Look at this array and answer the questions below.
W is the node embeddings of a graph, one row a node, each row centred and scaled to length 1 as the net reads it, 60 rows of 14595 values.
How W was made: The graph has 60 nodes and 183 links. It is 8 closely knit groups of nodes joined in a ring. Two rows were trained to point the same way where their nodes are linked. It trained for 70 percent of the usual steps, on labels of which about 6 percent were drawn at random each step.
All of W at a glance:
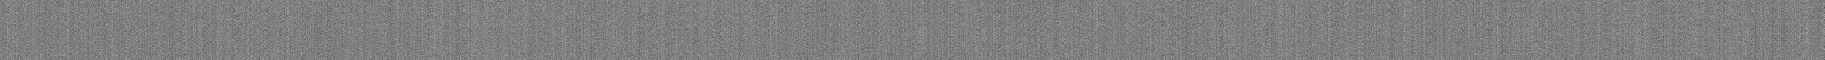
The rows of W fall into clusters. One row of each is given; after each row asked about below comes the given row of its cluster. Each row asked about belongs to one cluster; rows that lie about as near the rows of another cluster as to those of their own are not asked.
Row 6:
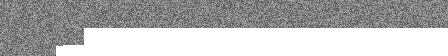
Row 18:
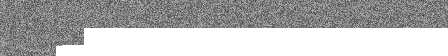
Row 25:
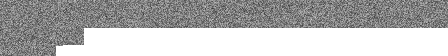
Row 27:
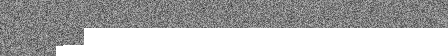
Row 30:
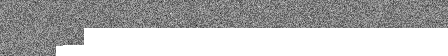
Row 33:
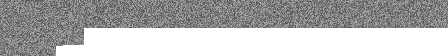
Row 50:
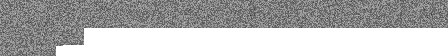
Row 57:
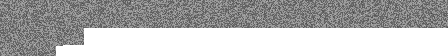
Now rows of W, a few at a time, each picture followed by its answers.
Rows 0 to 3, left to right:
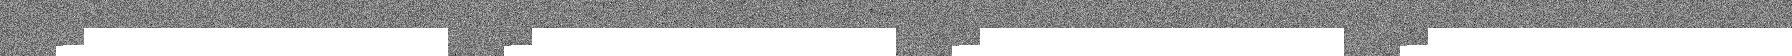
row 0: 33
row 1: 50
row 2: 30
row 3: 30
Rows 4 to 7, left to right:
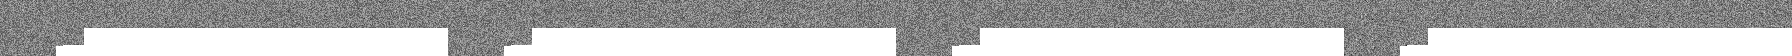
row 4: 25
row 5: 33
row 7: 57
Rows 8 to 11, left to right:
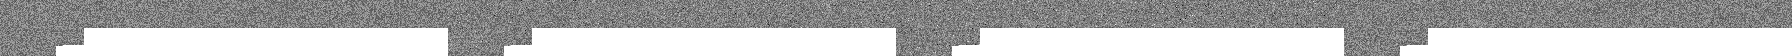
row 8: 50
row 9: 30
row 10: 50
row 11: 50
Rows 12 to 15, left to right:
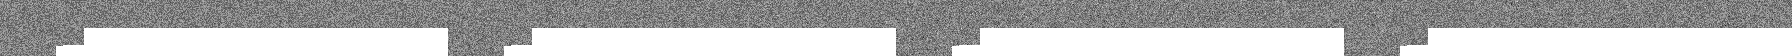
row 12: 6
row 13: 57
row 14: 27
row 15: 30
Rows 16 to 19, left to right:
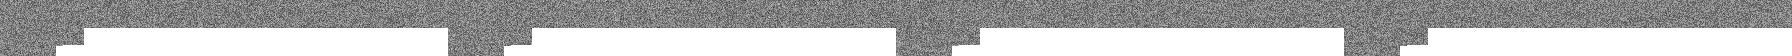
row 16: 18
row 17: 50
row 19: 27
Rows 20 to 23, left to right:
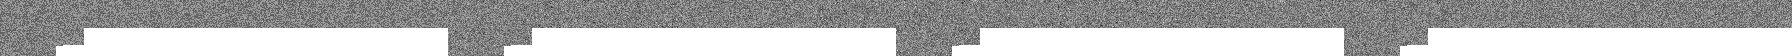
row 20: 57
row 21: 50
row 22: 30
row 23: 33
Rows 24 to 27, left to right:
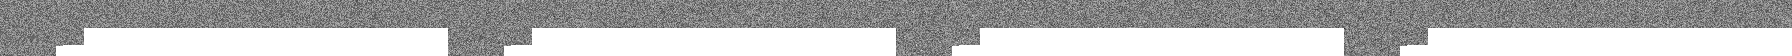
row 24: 25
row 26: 57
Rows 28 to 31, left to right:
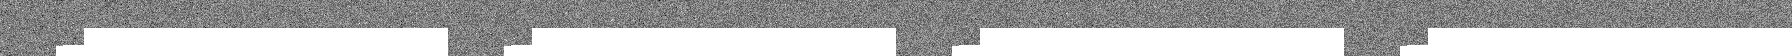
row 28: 18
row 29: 30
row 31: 27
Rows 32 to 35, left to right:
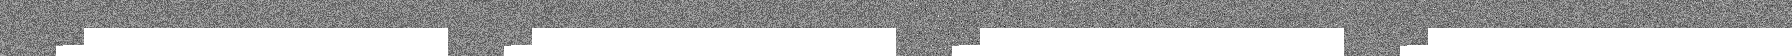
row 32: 18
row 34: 18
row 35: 30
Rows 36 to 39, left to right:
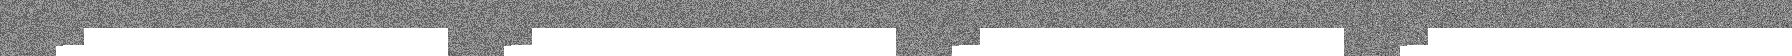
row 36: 57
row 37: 27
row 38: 30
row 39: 6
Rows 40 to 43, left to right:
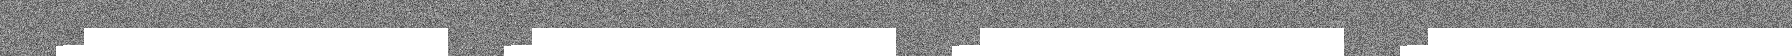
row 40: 27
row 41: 18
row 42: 33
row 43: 6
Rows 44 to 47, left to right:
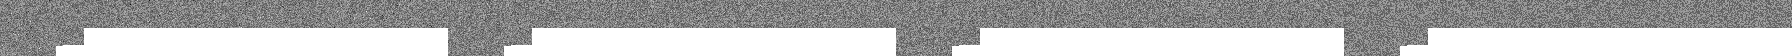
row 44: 57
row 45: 6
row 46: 27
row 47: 57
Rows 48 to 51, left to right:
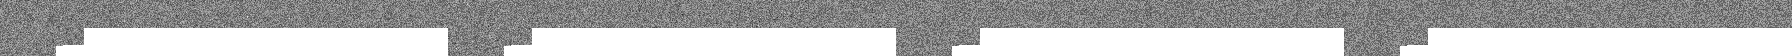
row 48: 30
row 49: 27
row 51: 57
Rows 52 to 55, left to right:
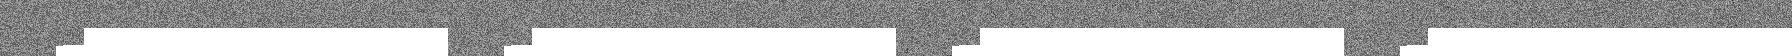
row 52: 27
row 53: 6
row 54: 6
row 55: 50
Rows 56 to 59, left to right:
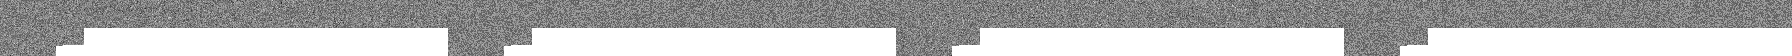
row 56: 33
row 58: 25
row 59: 57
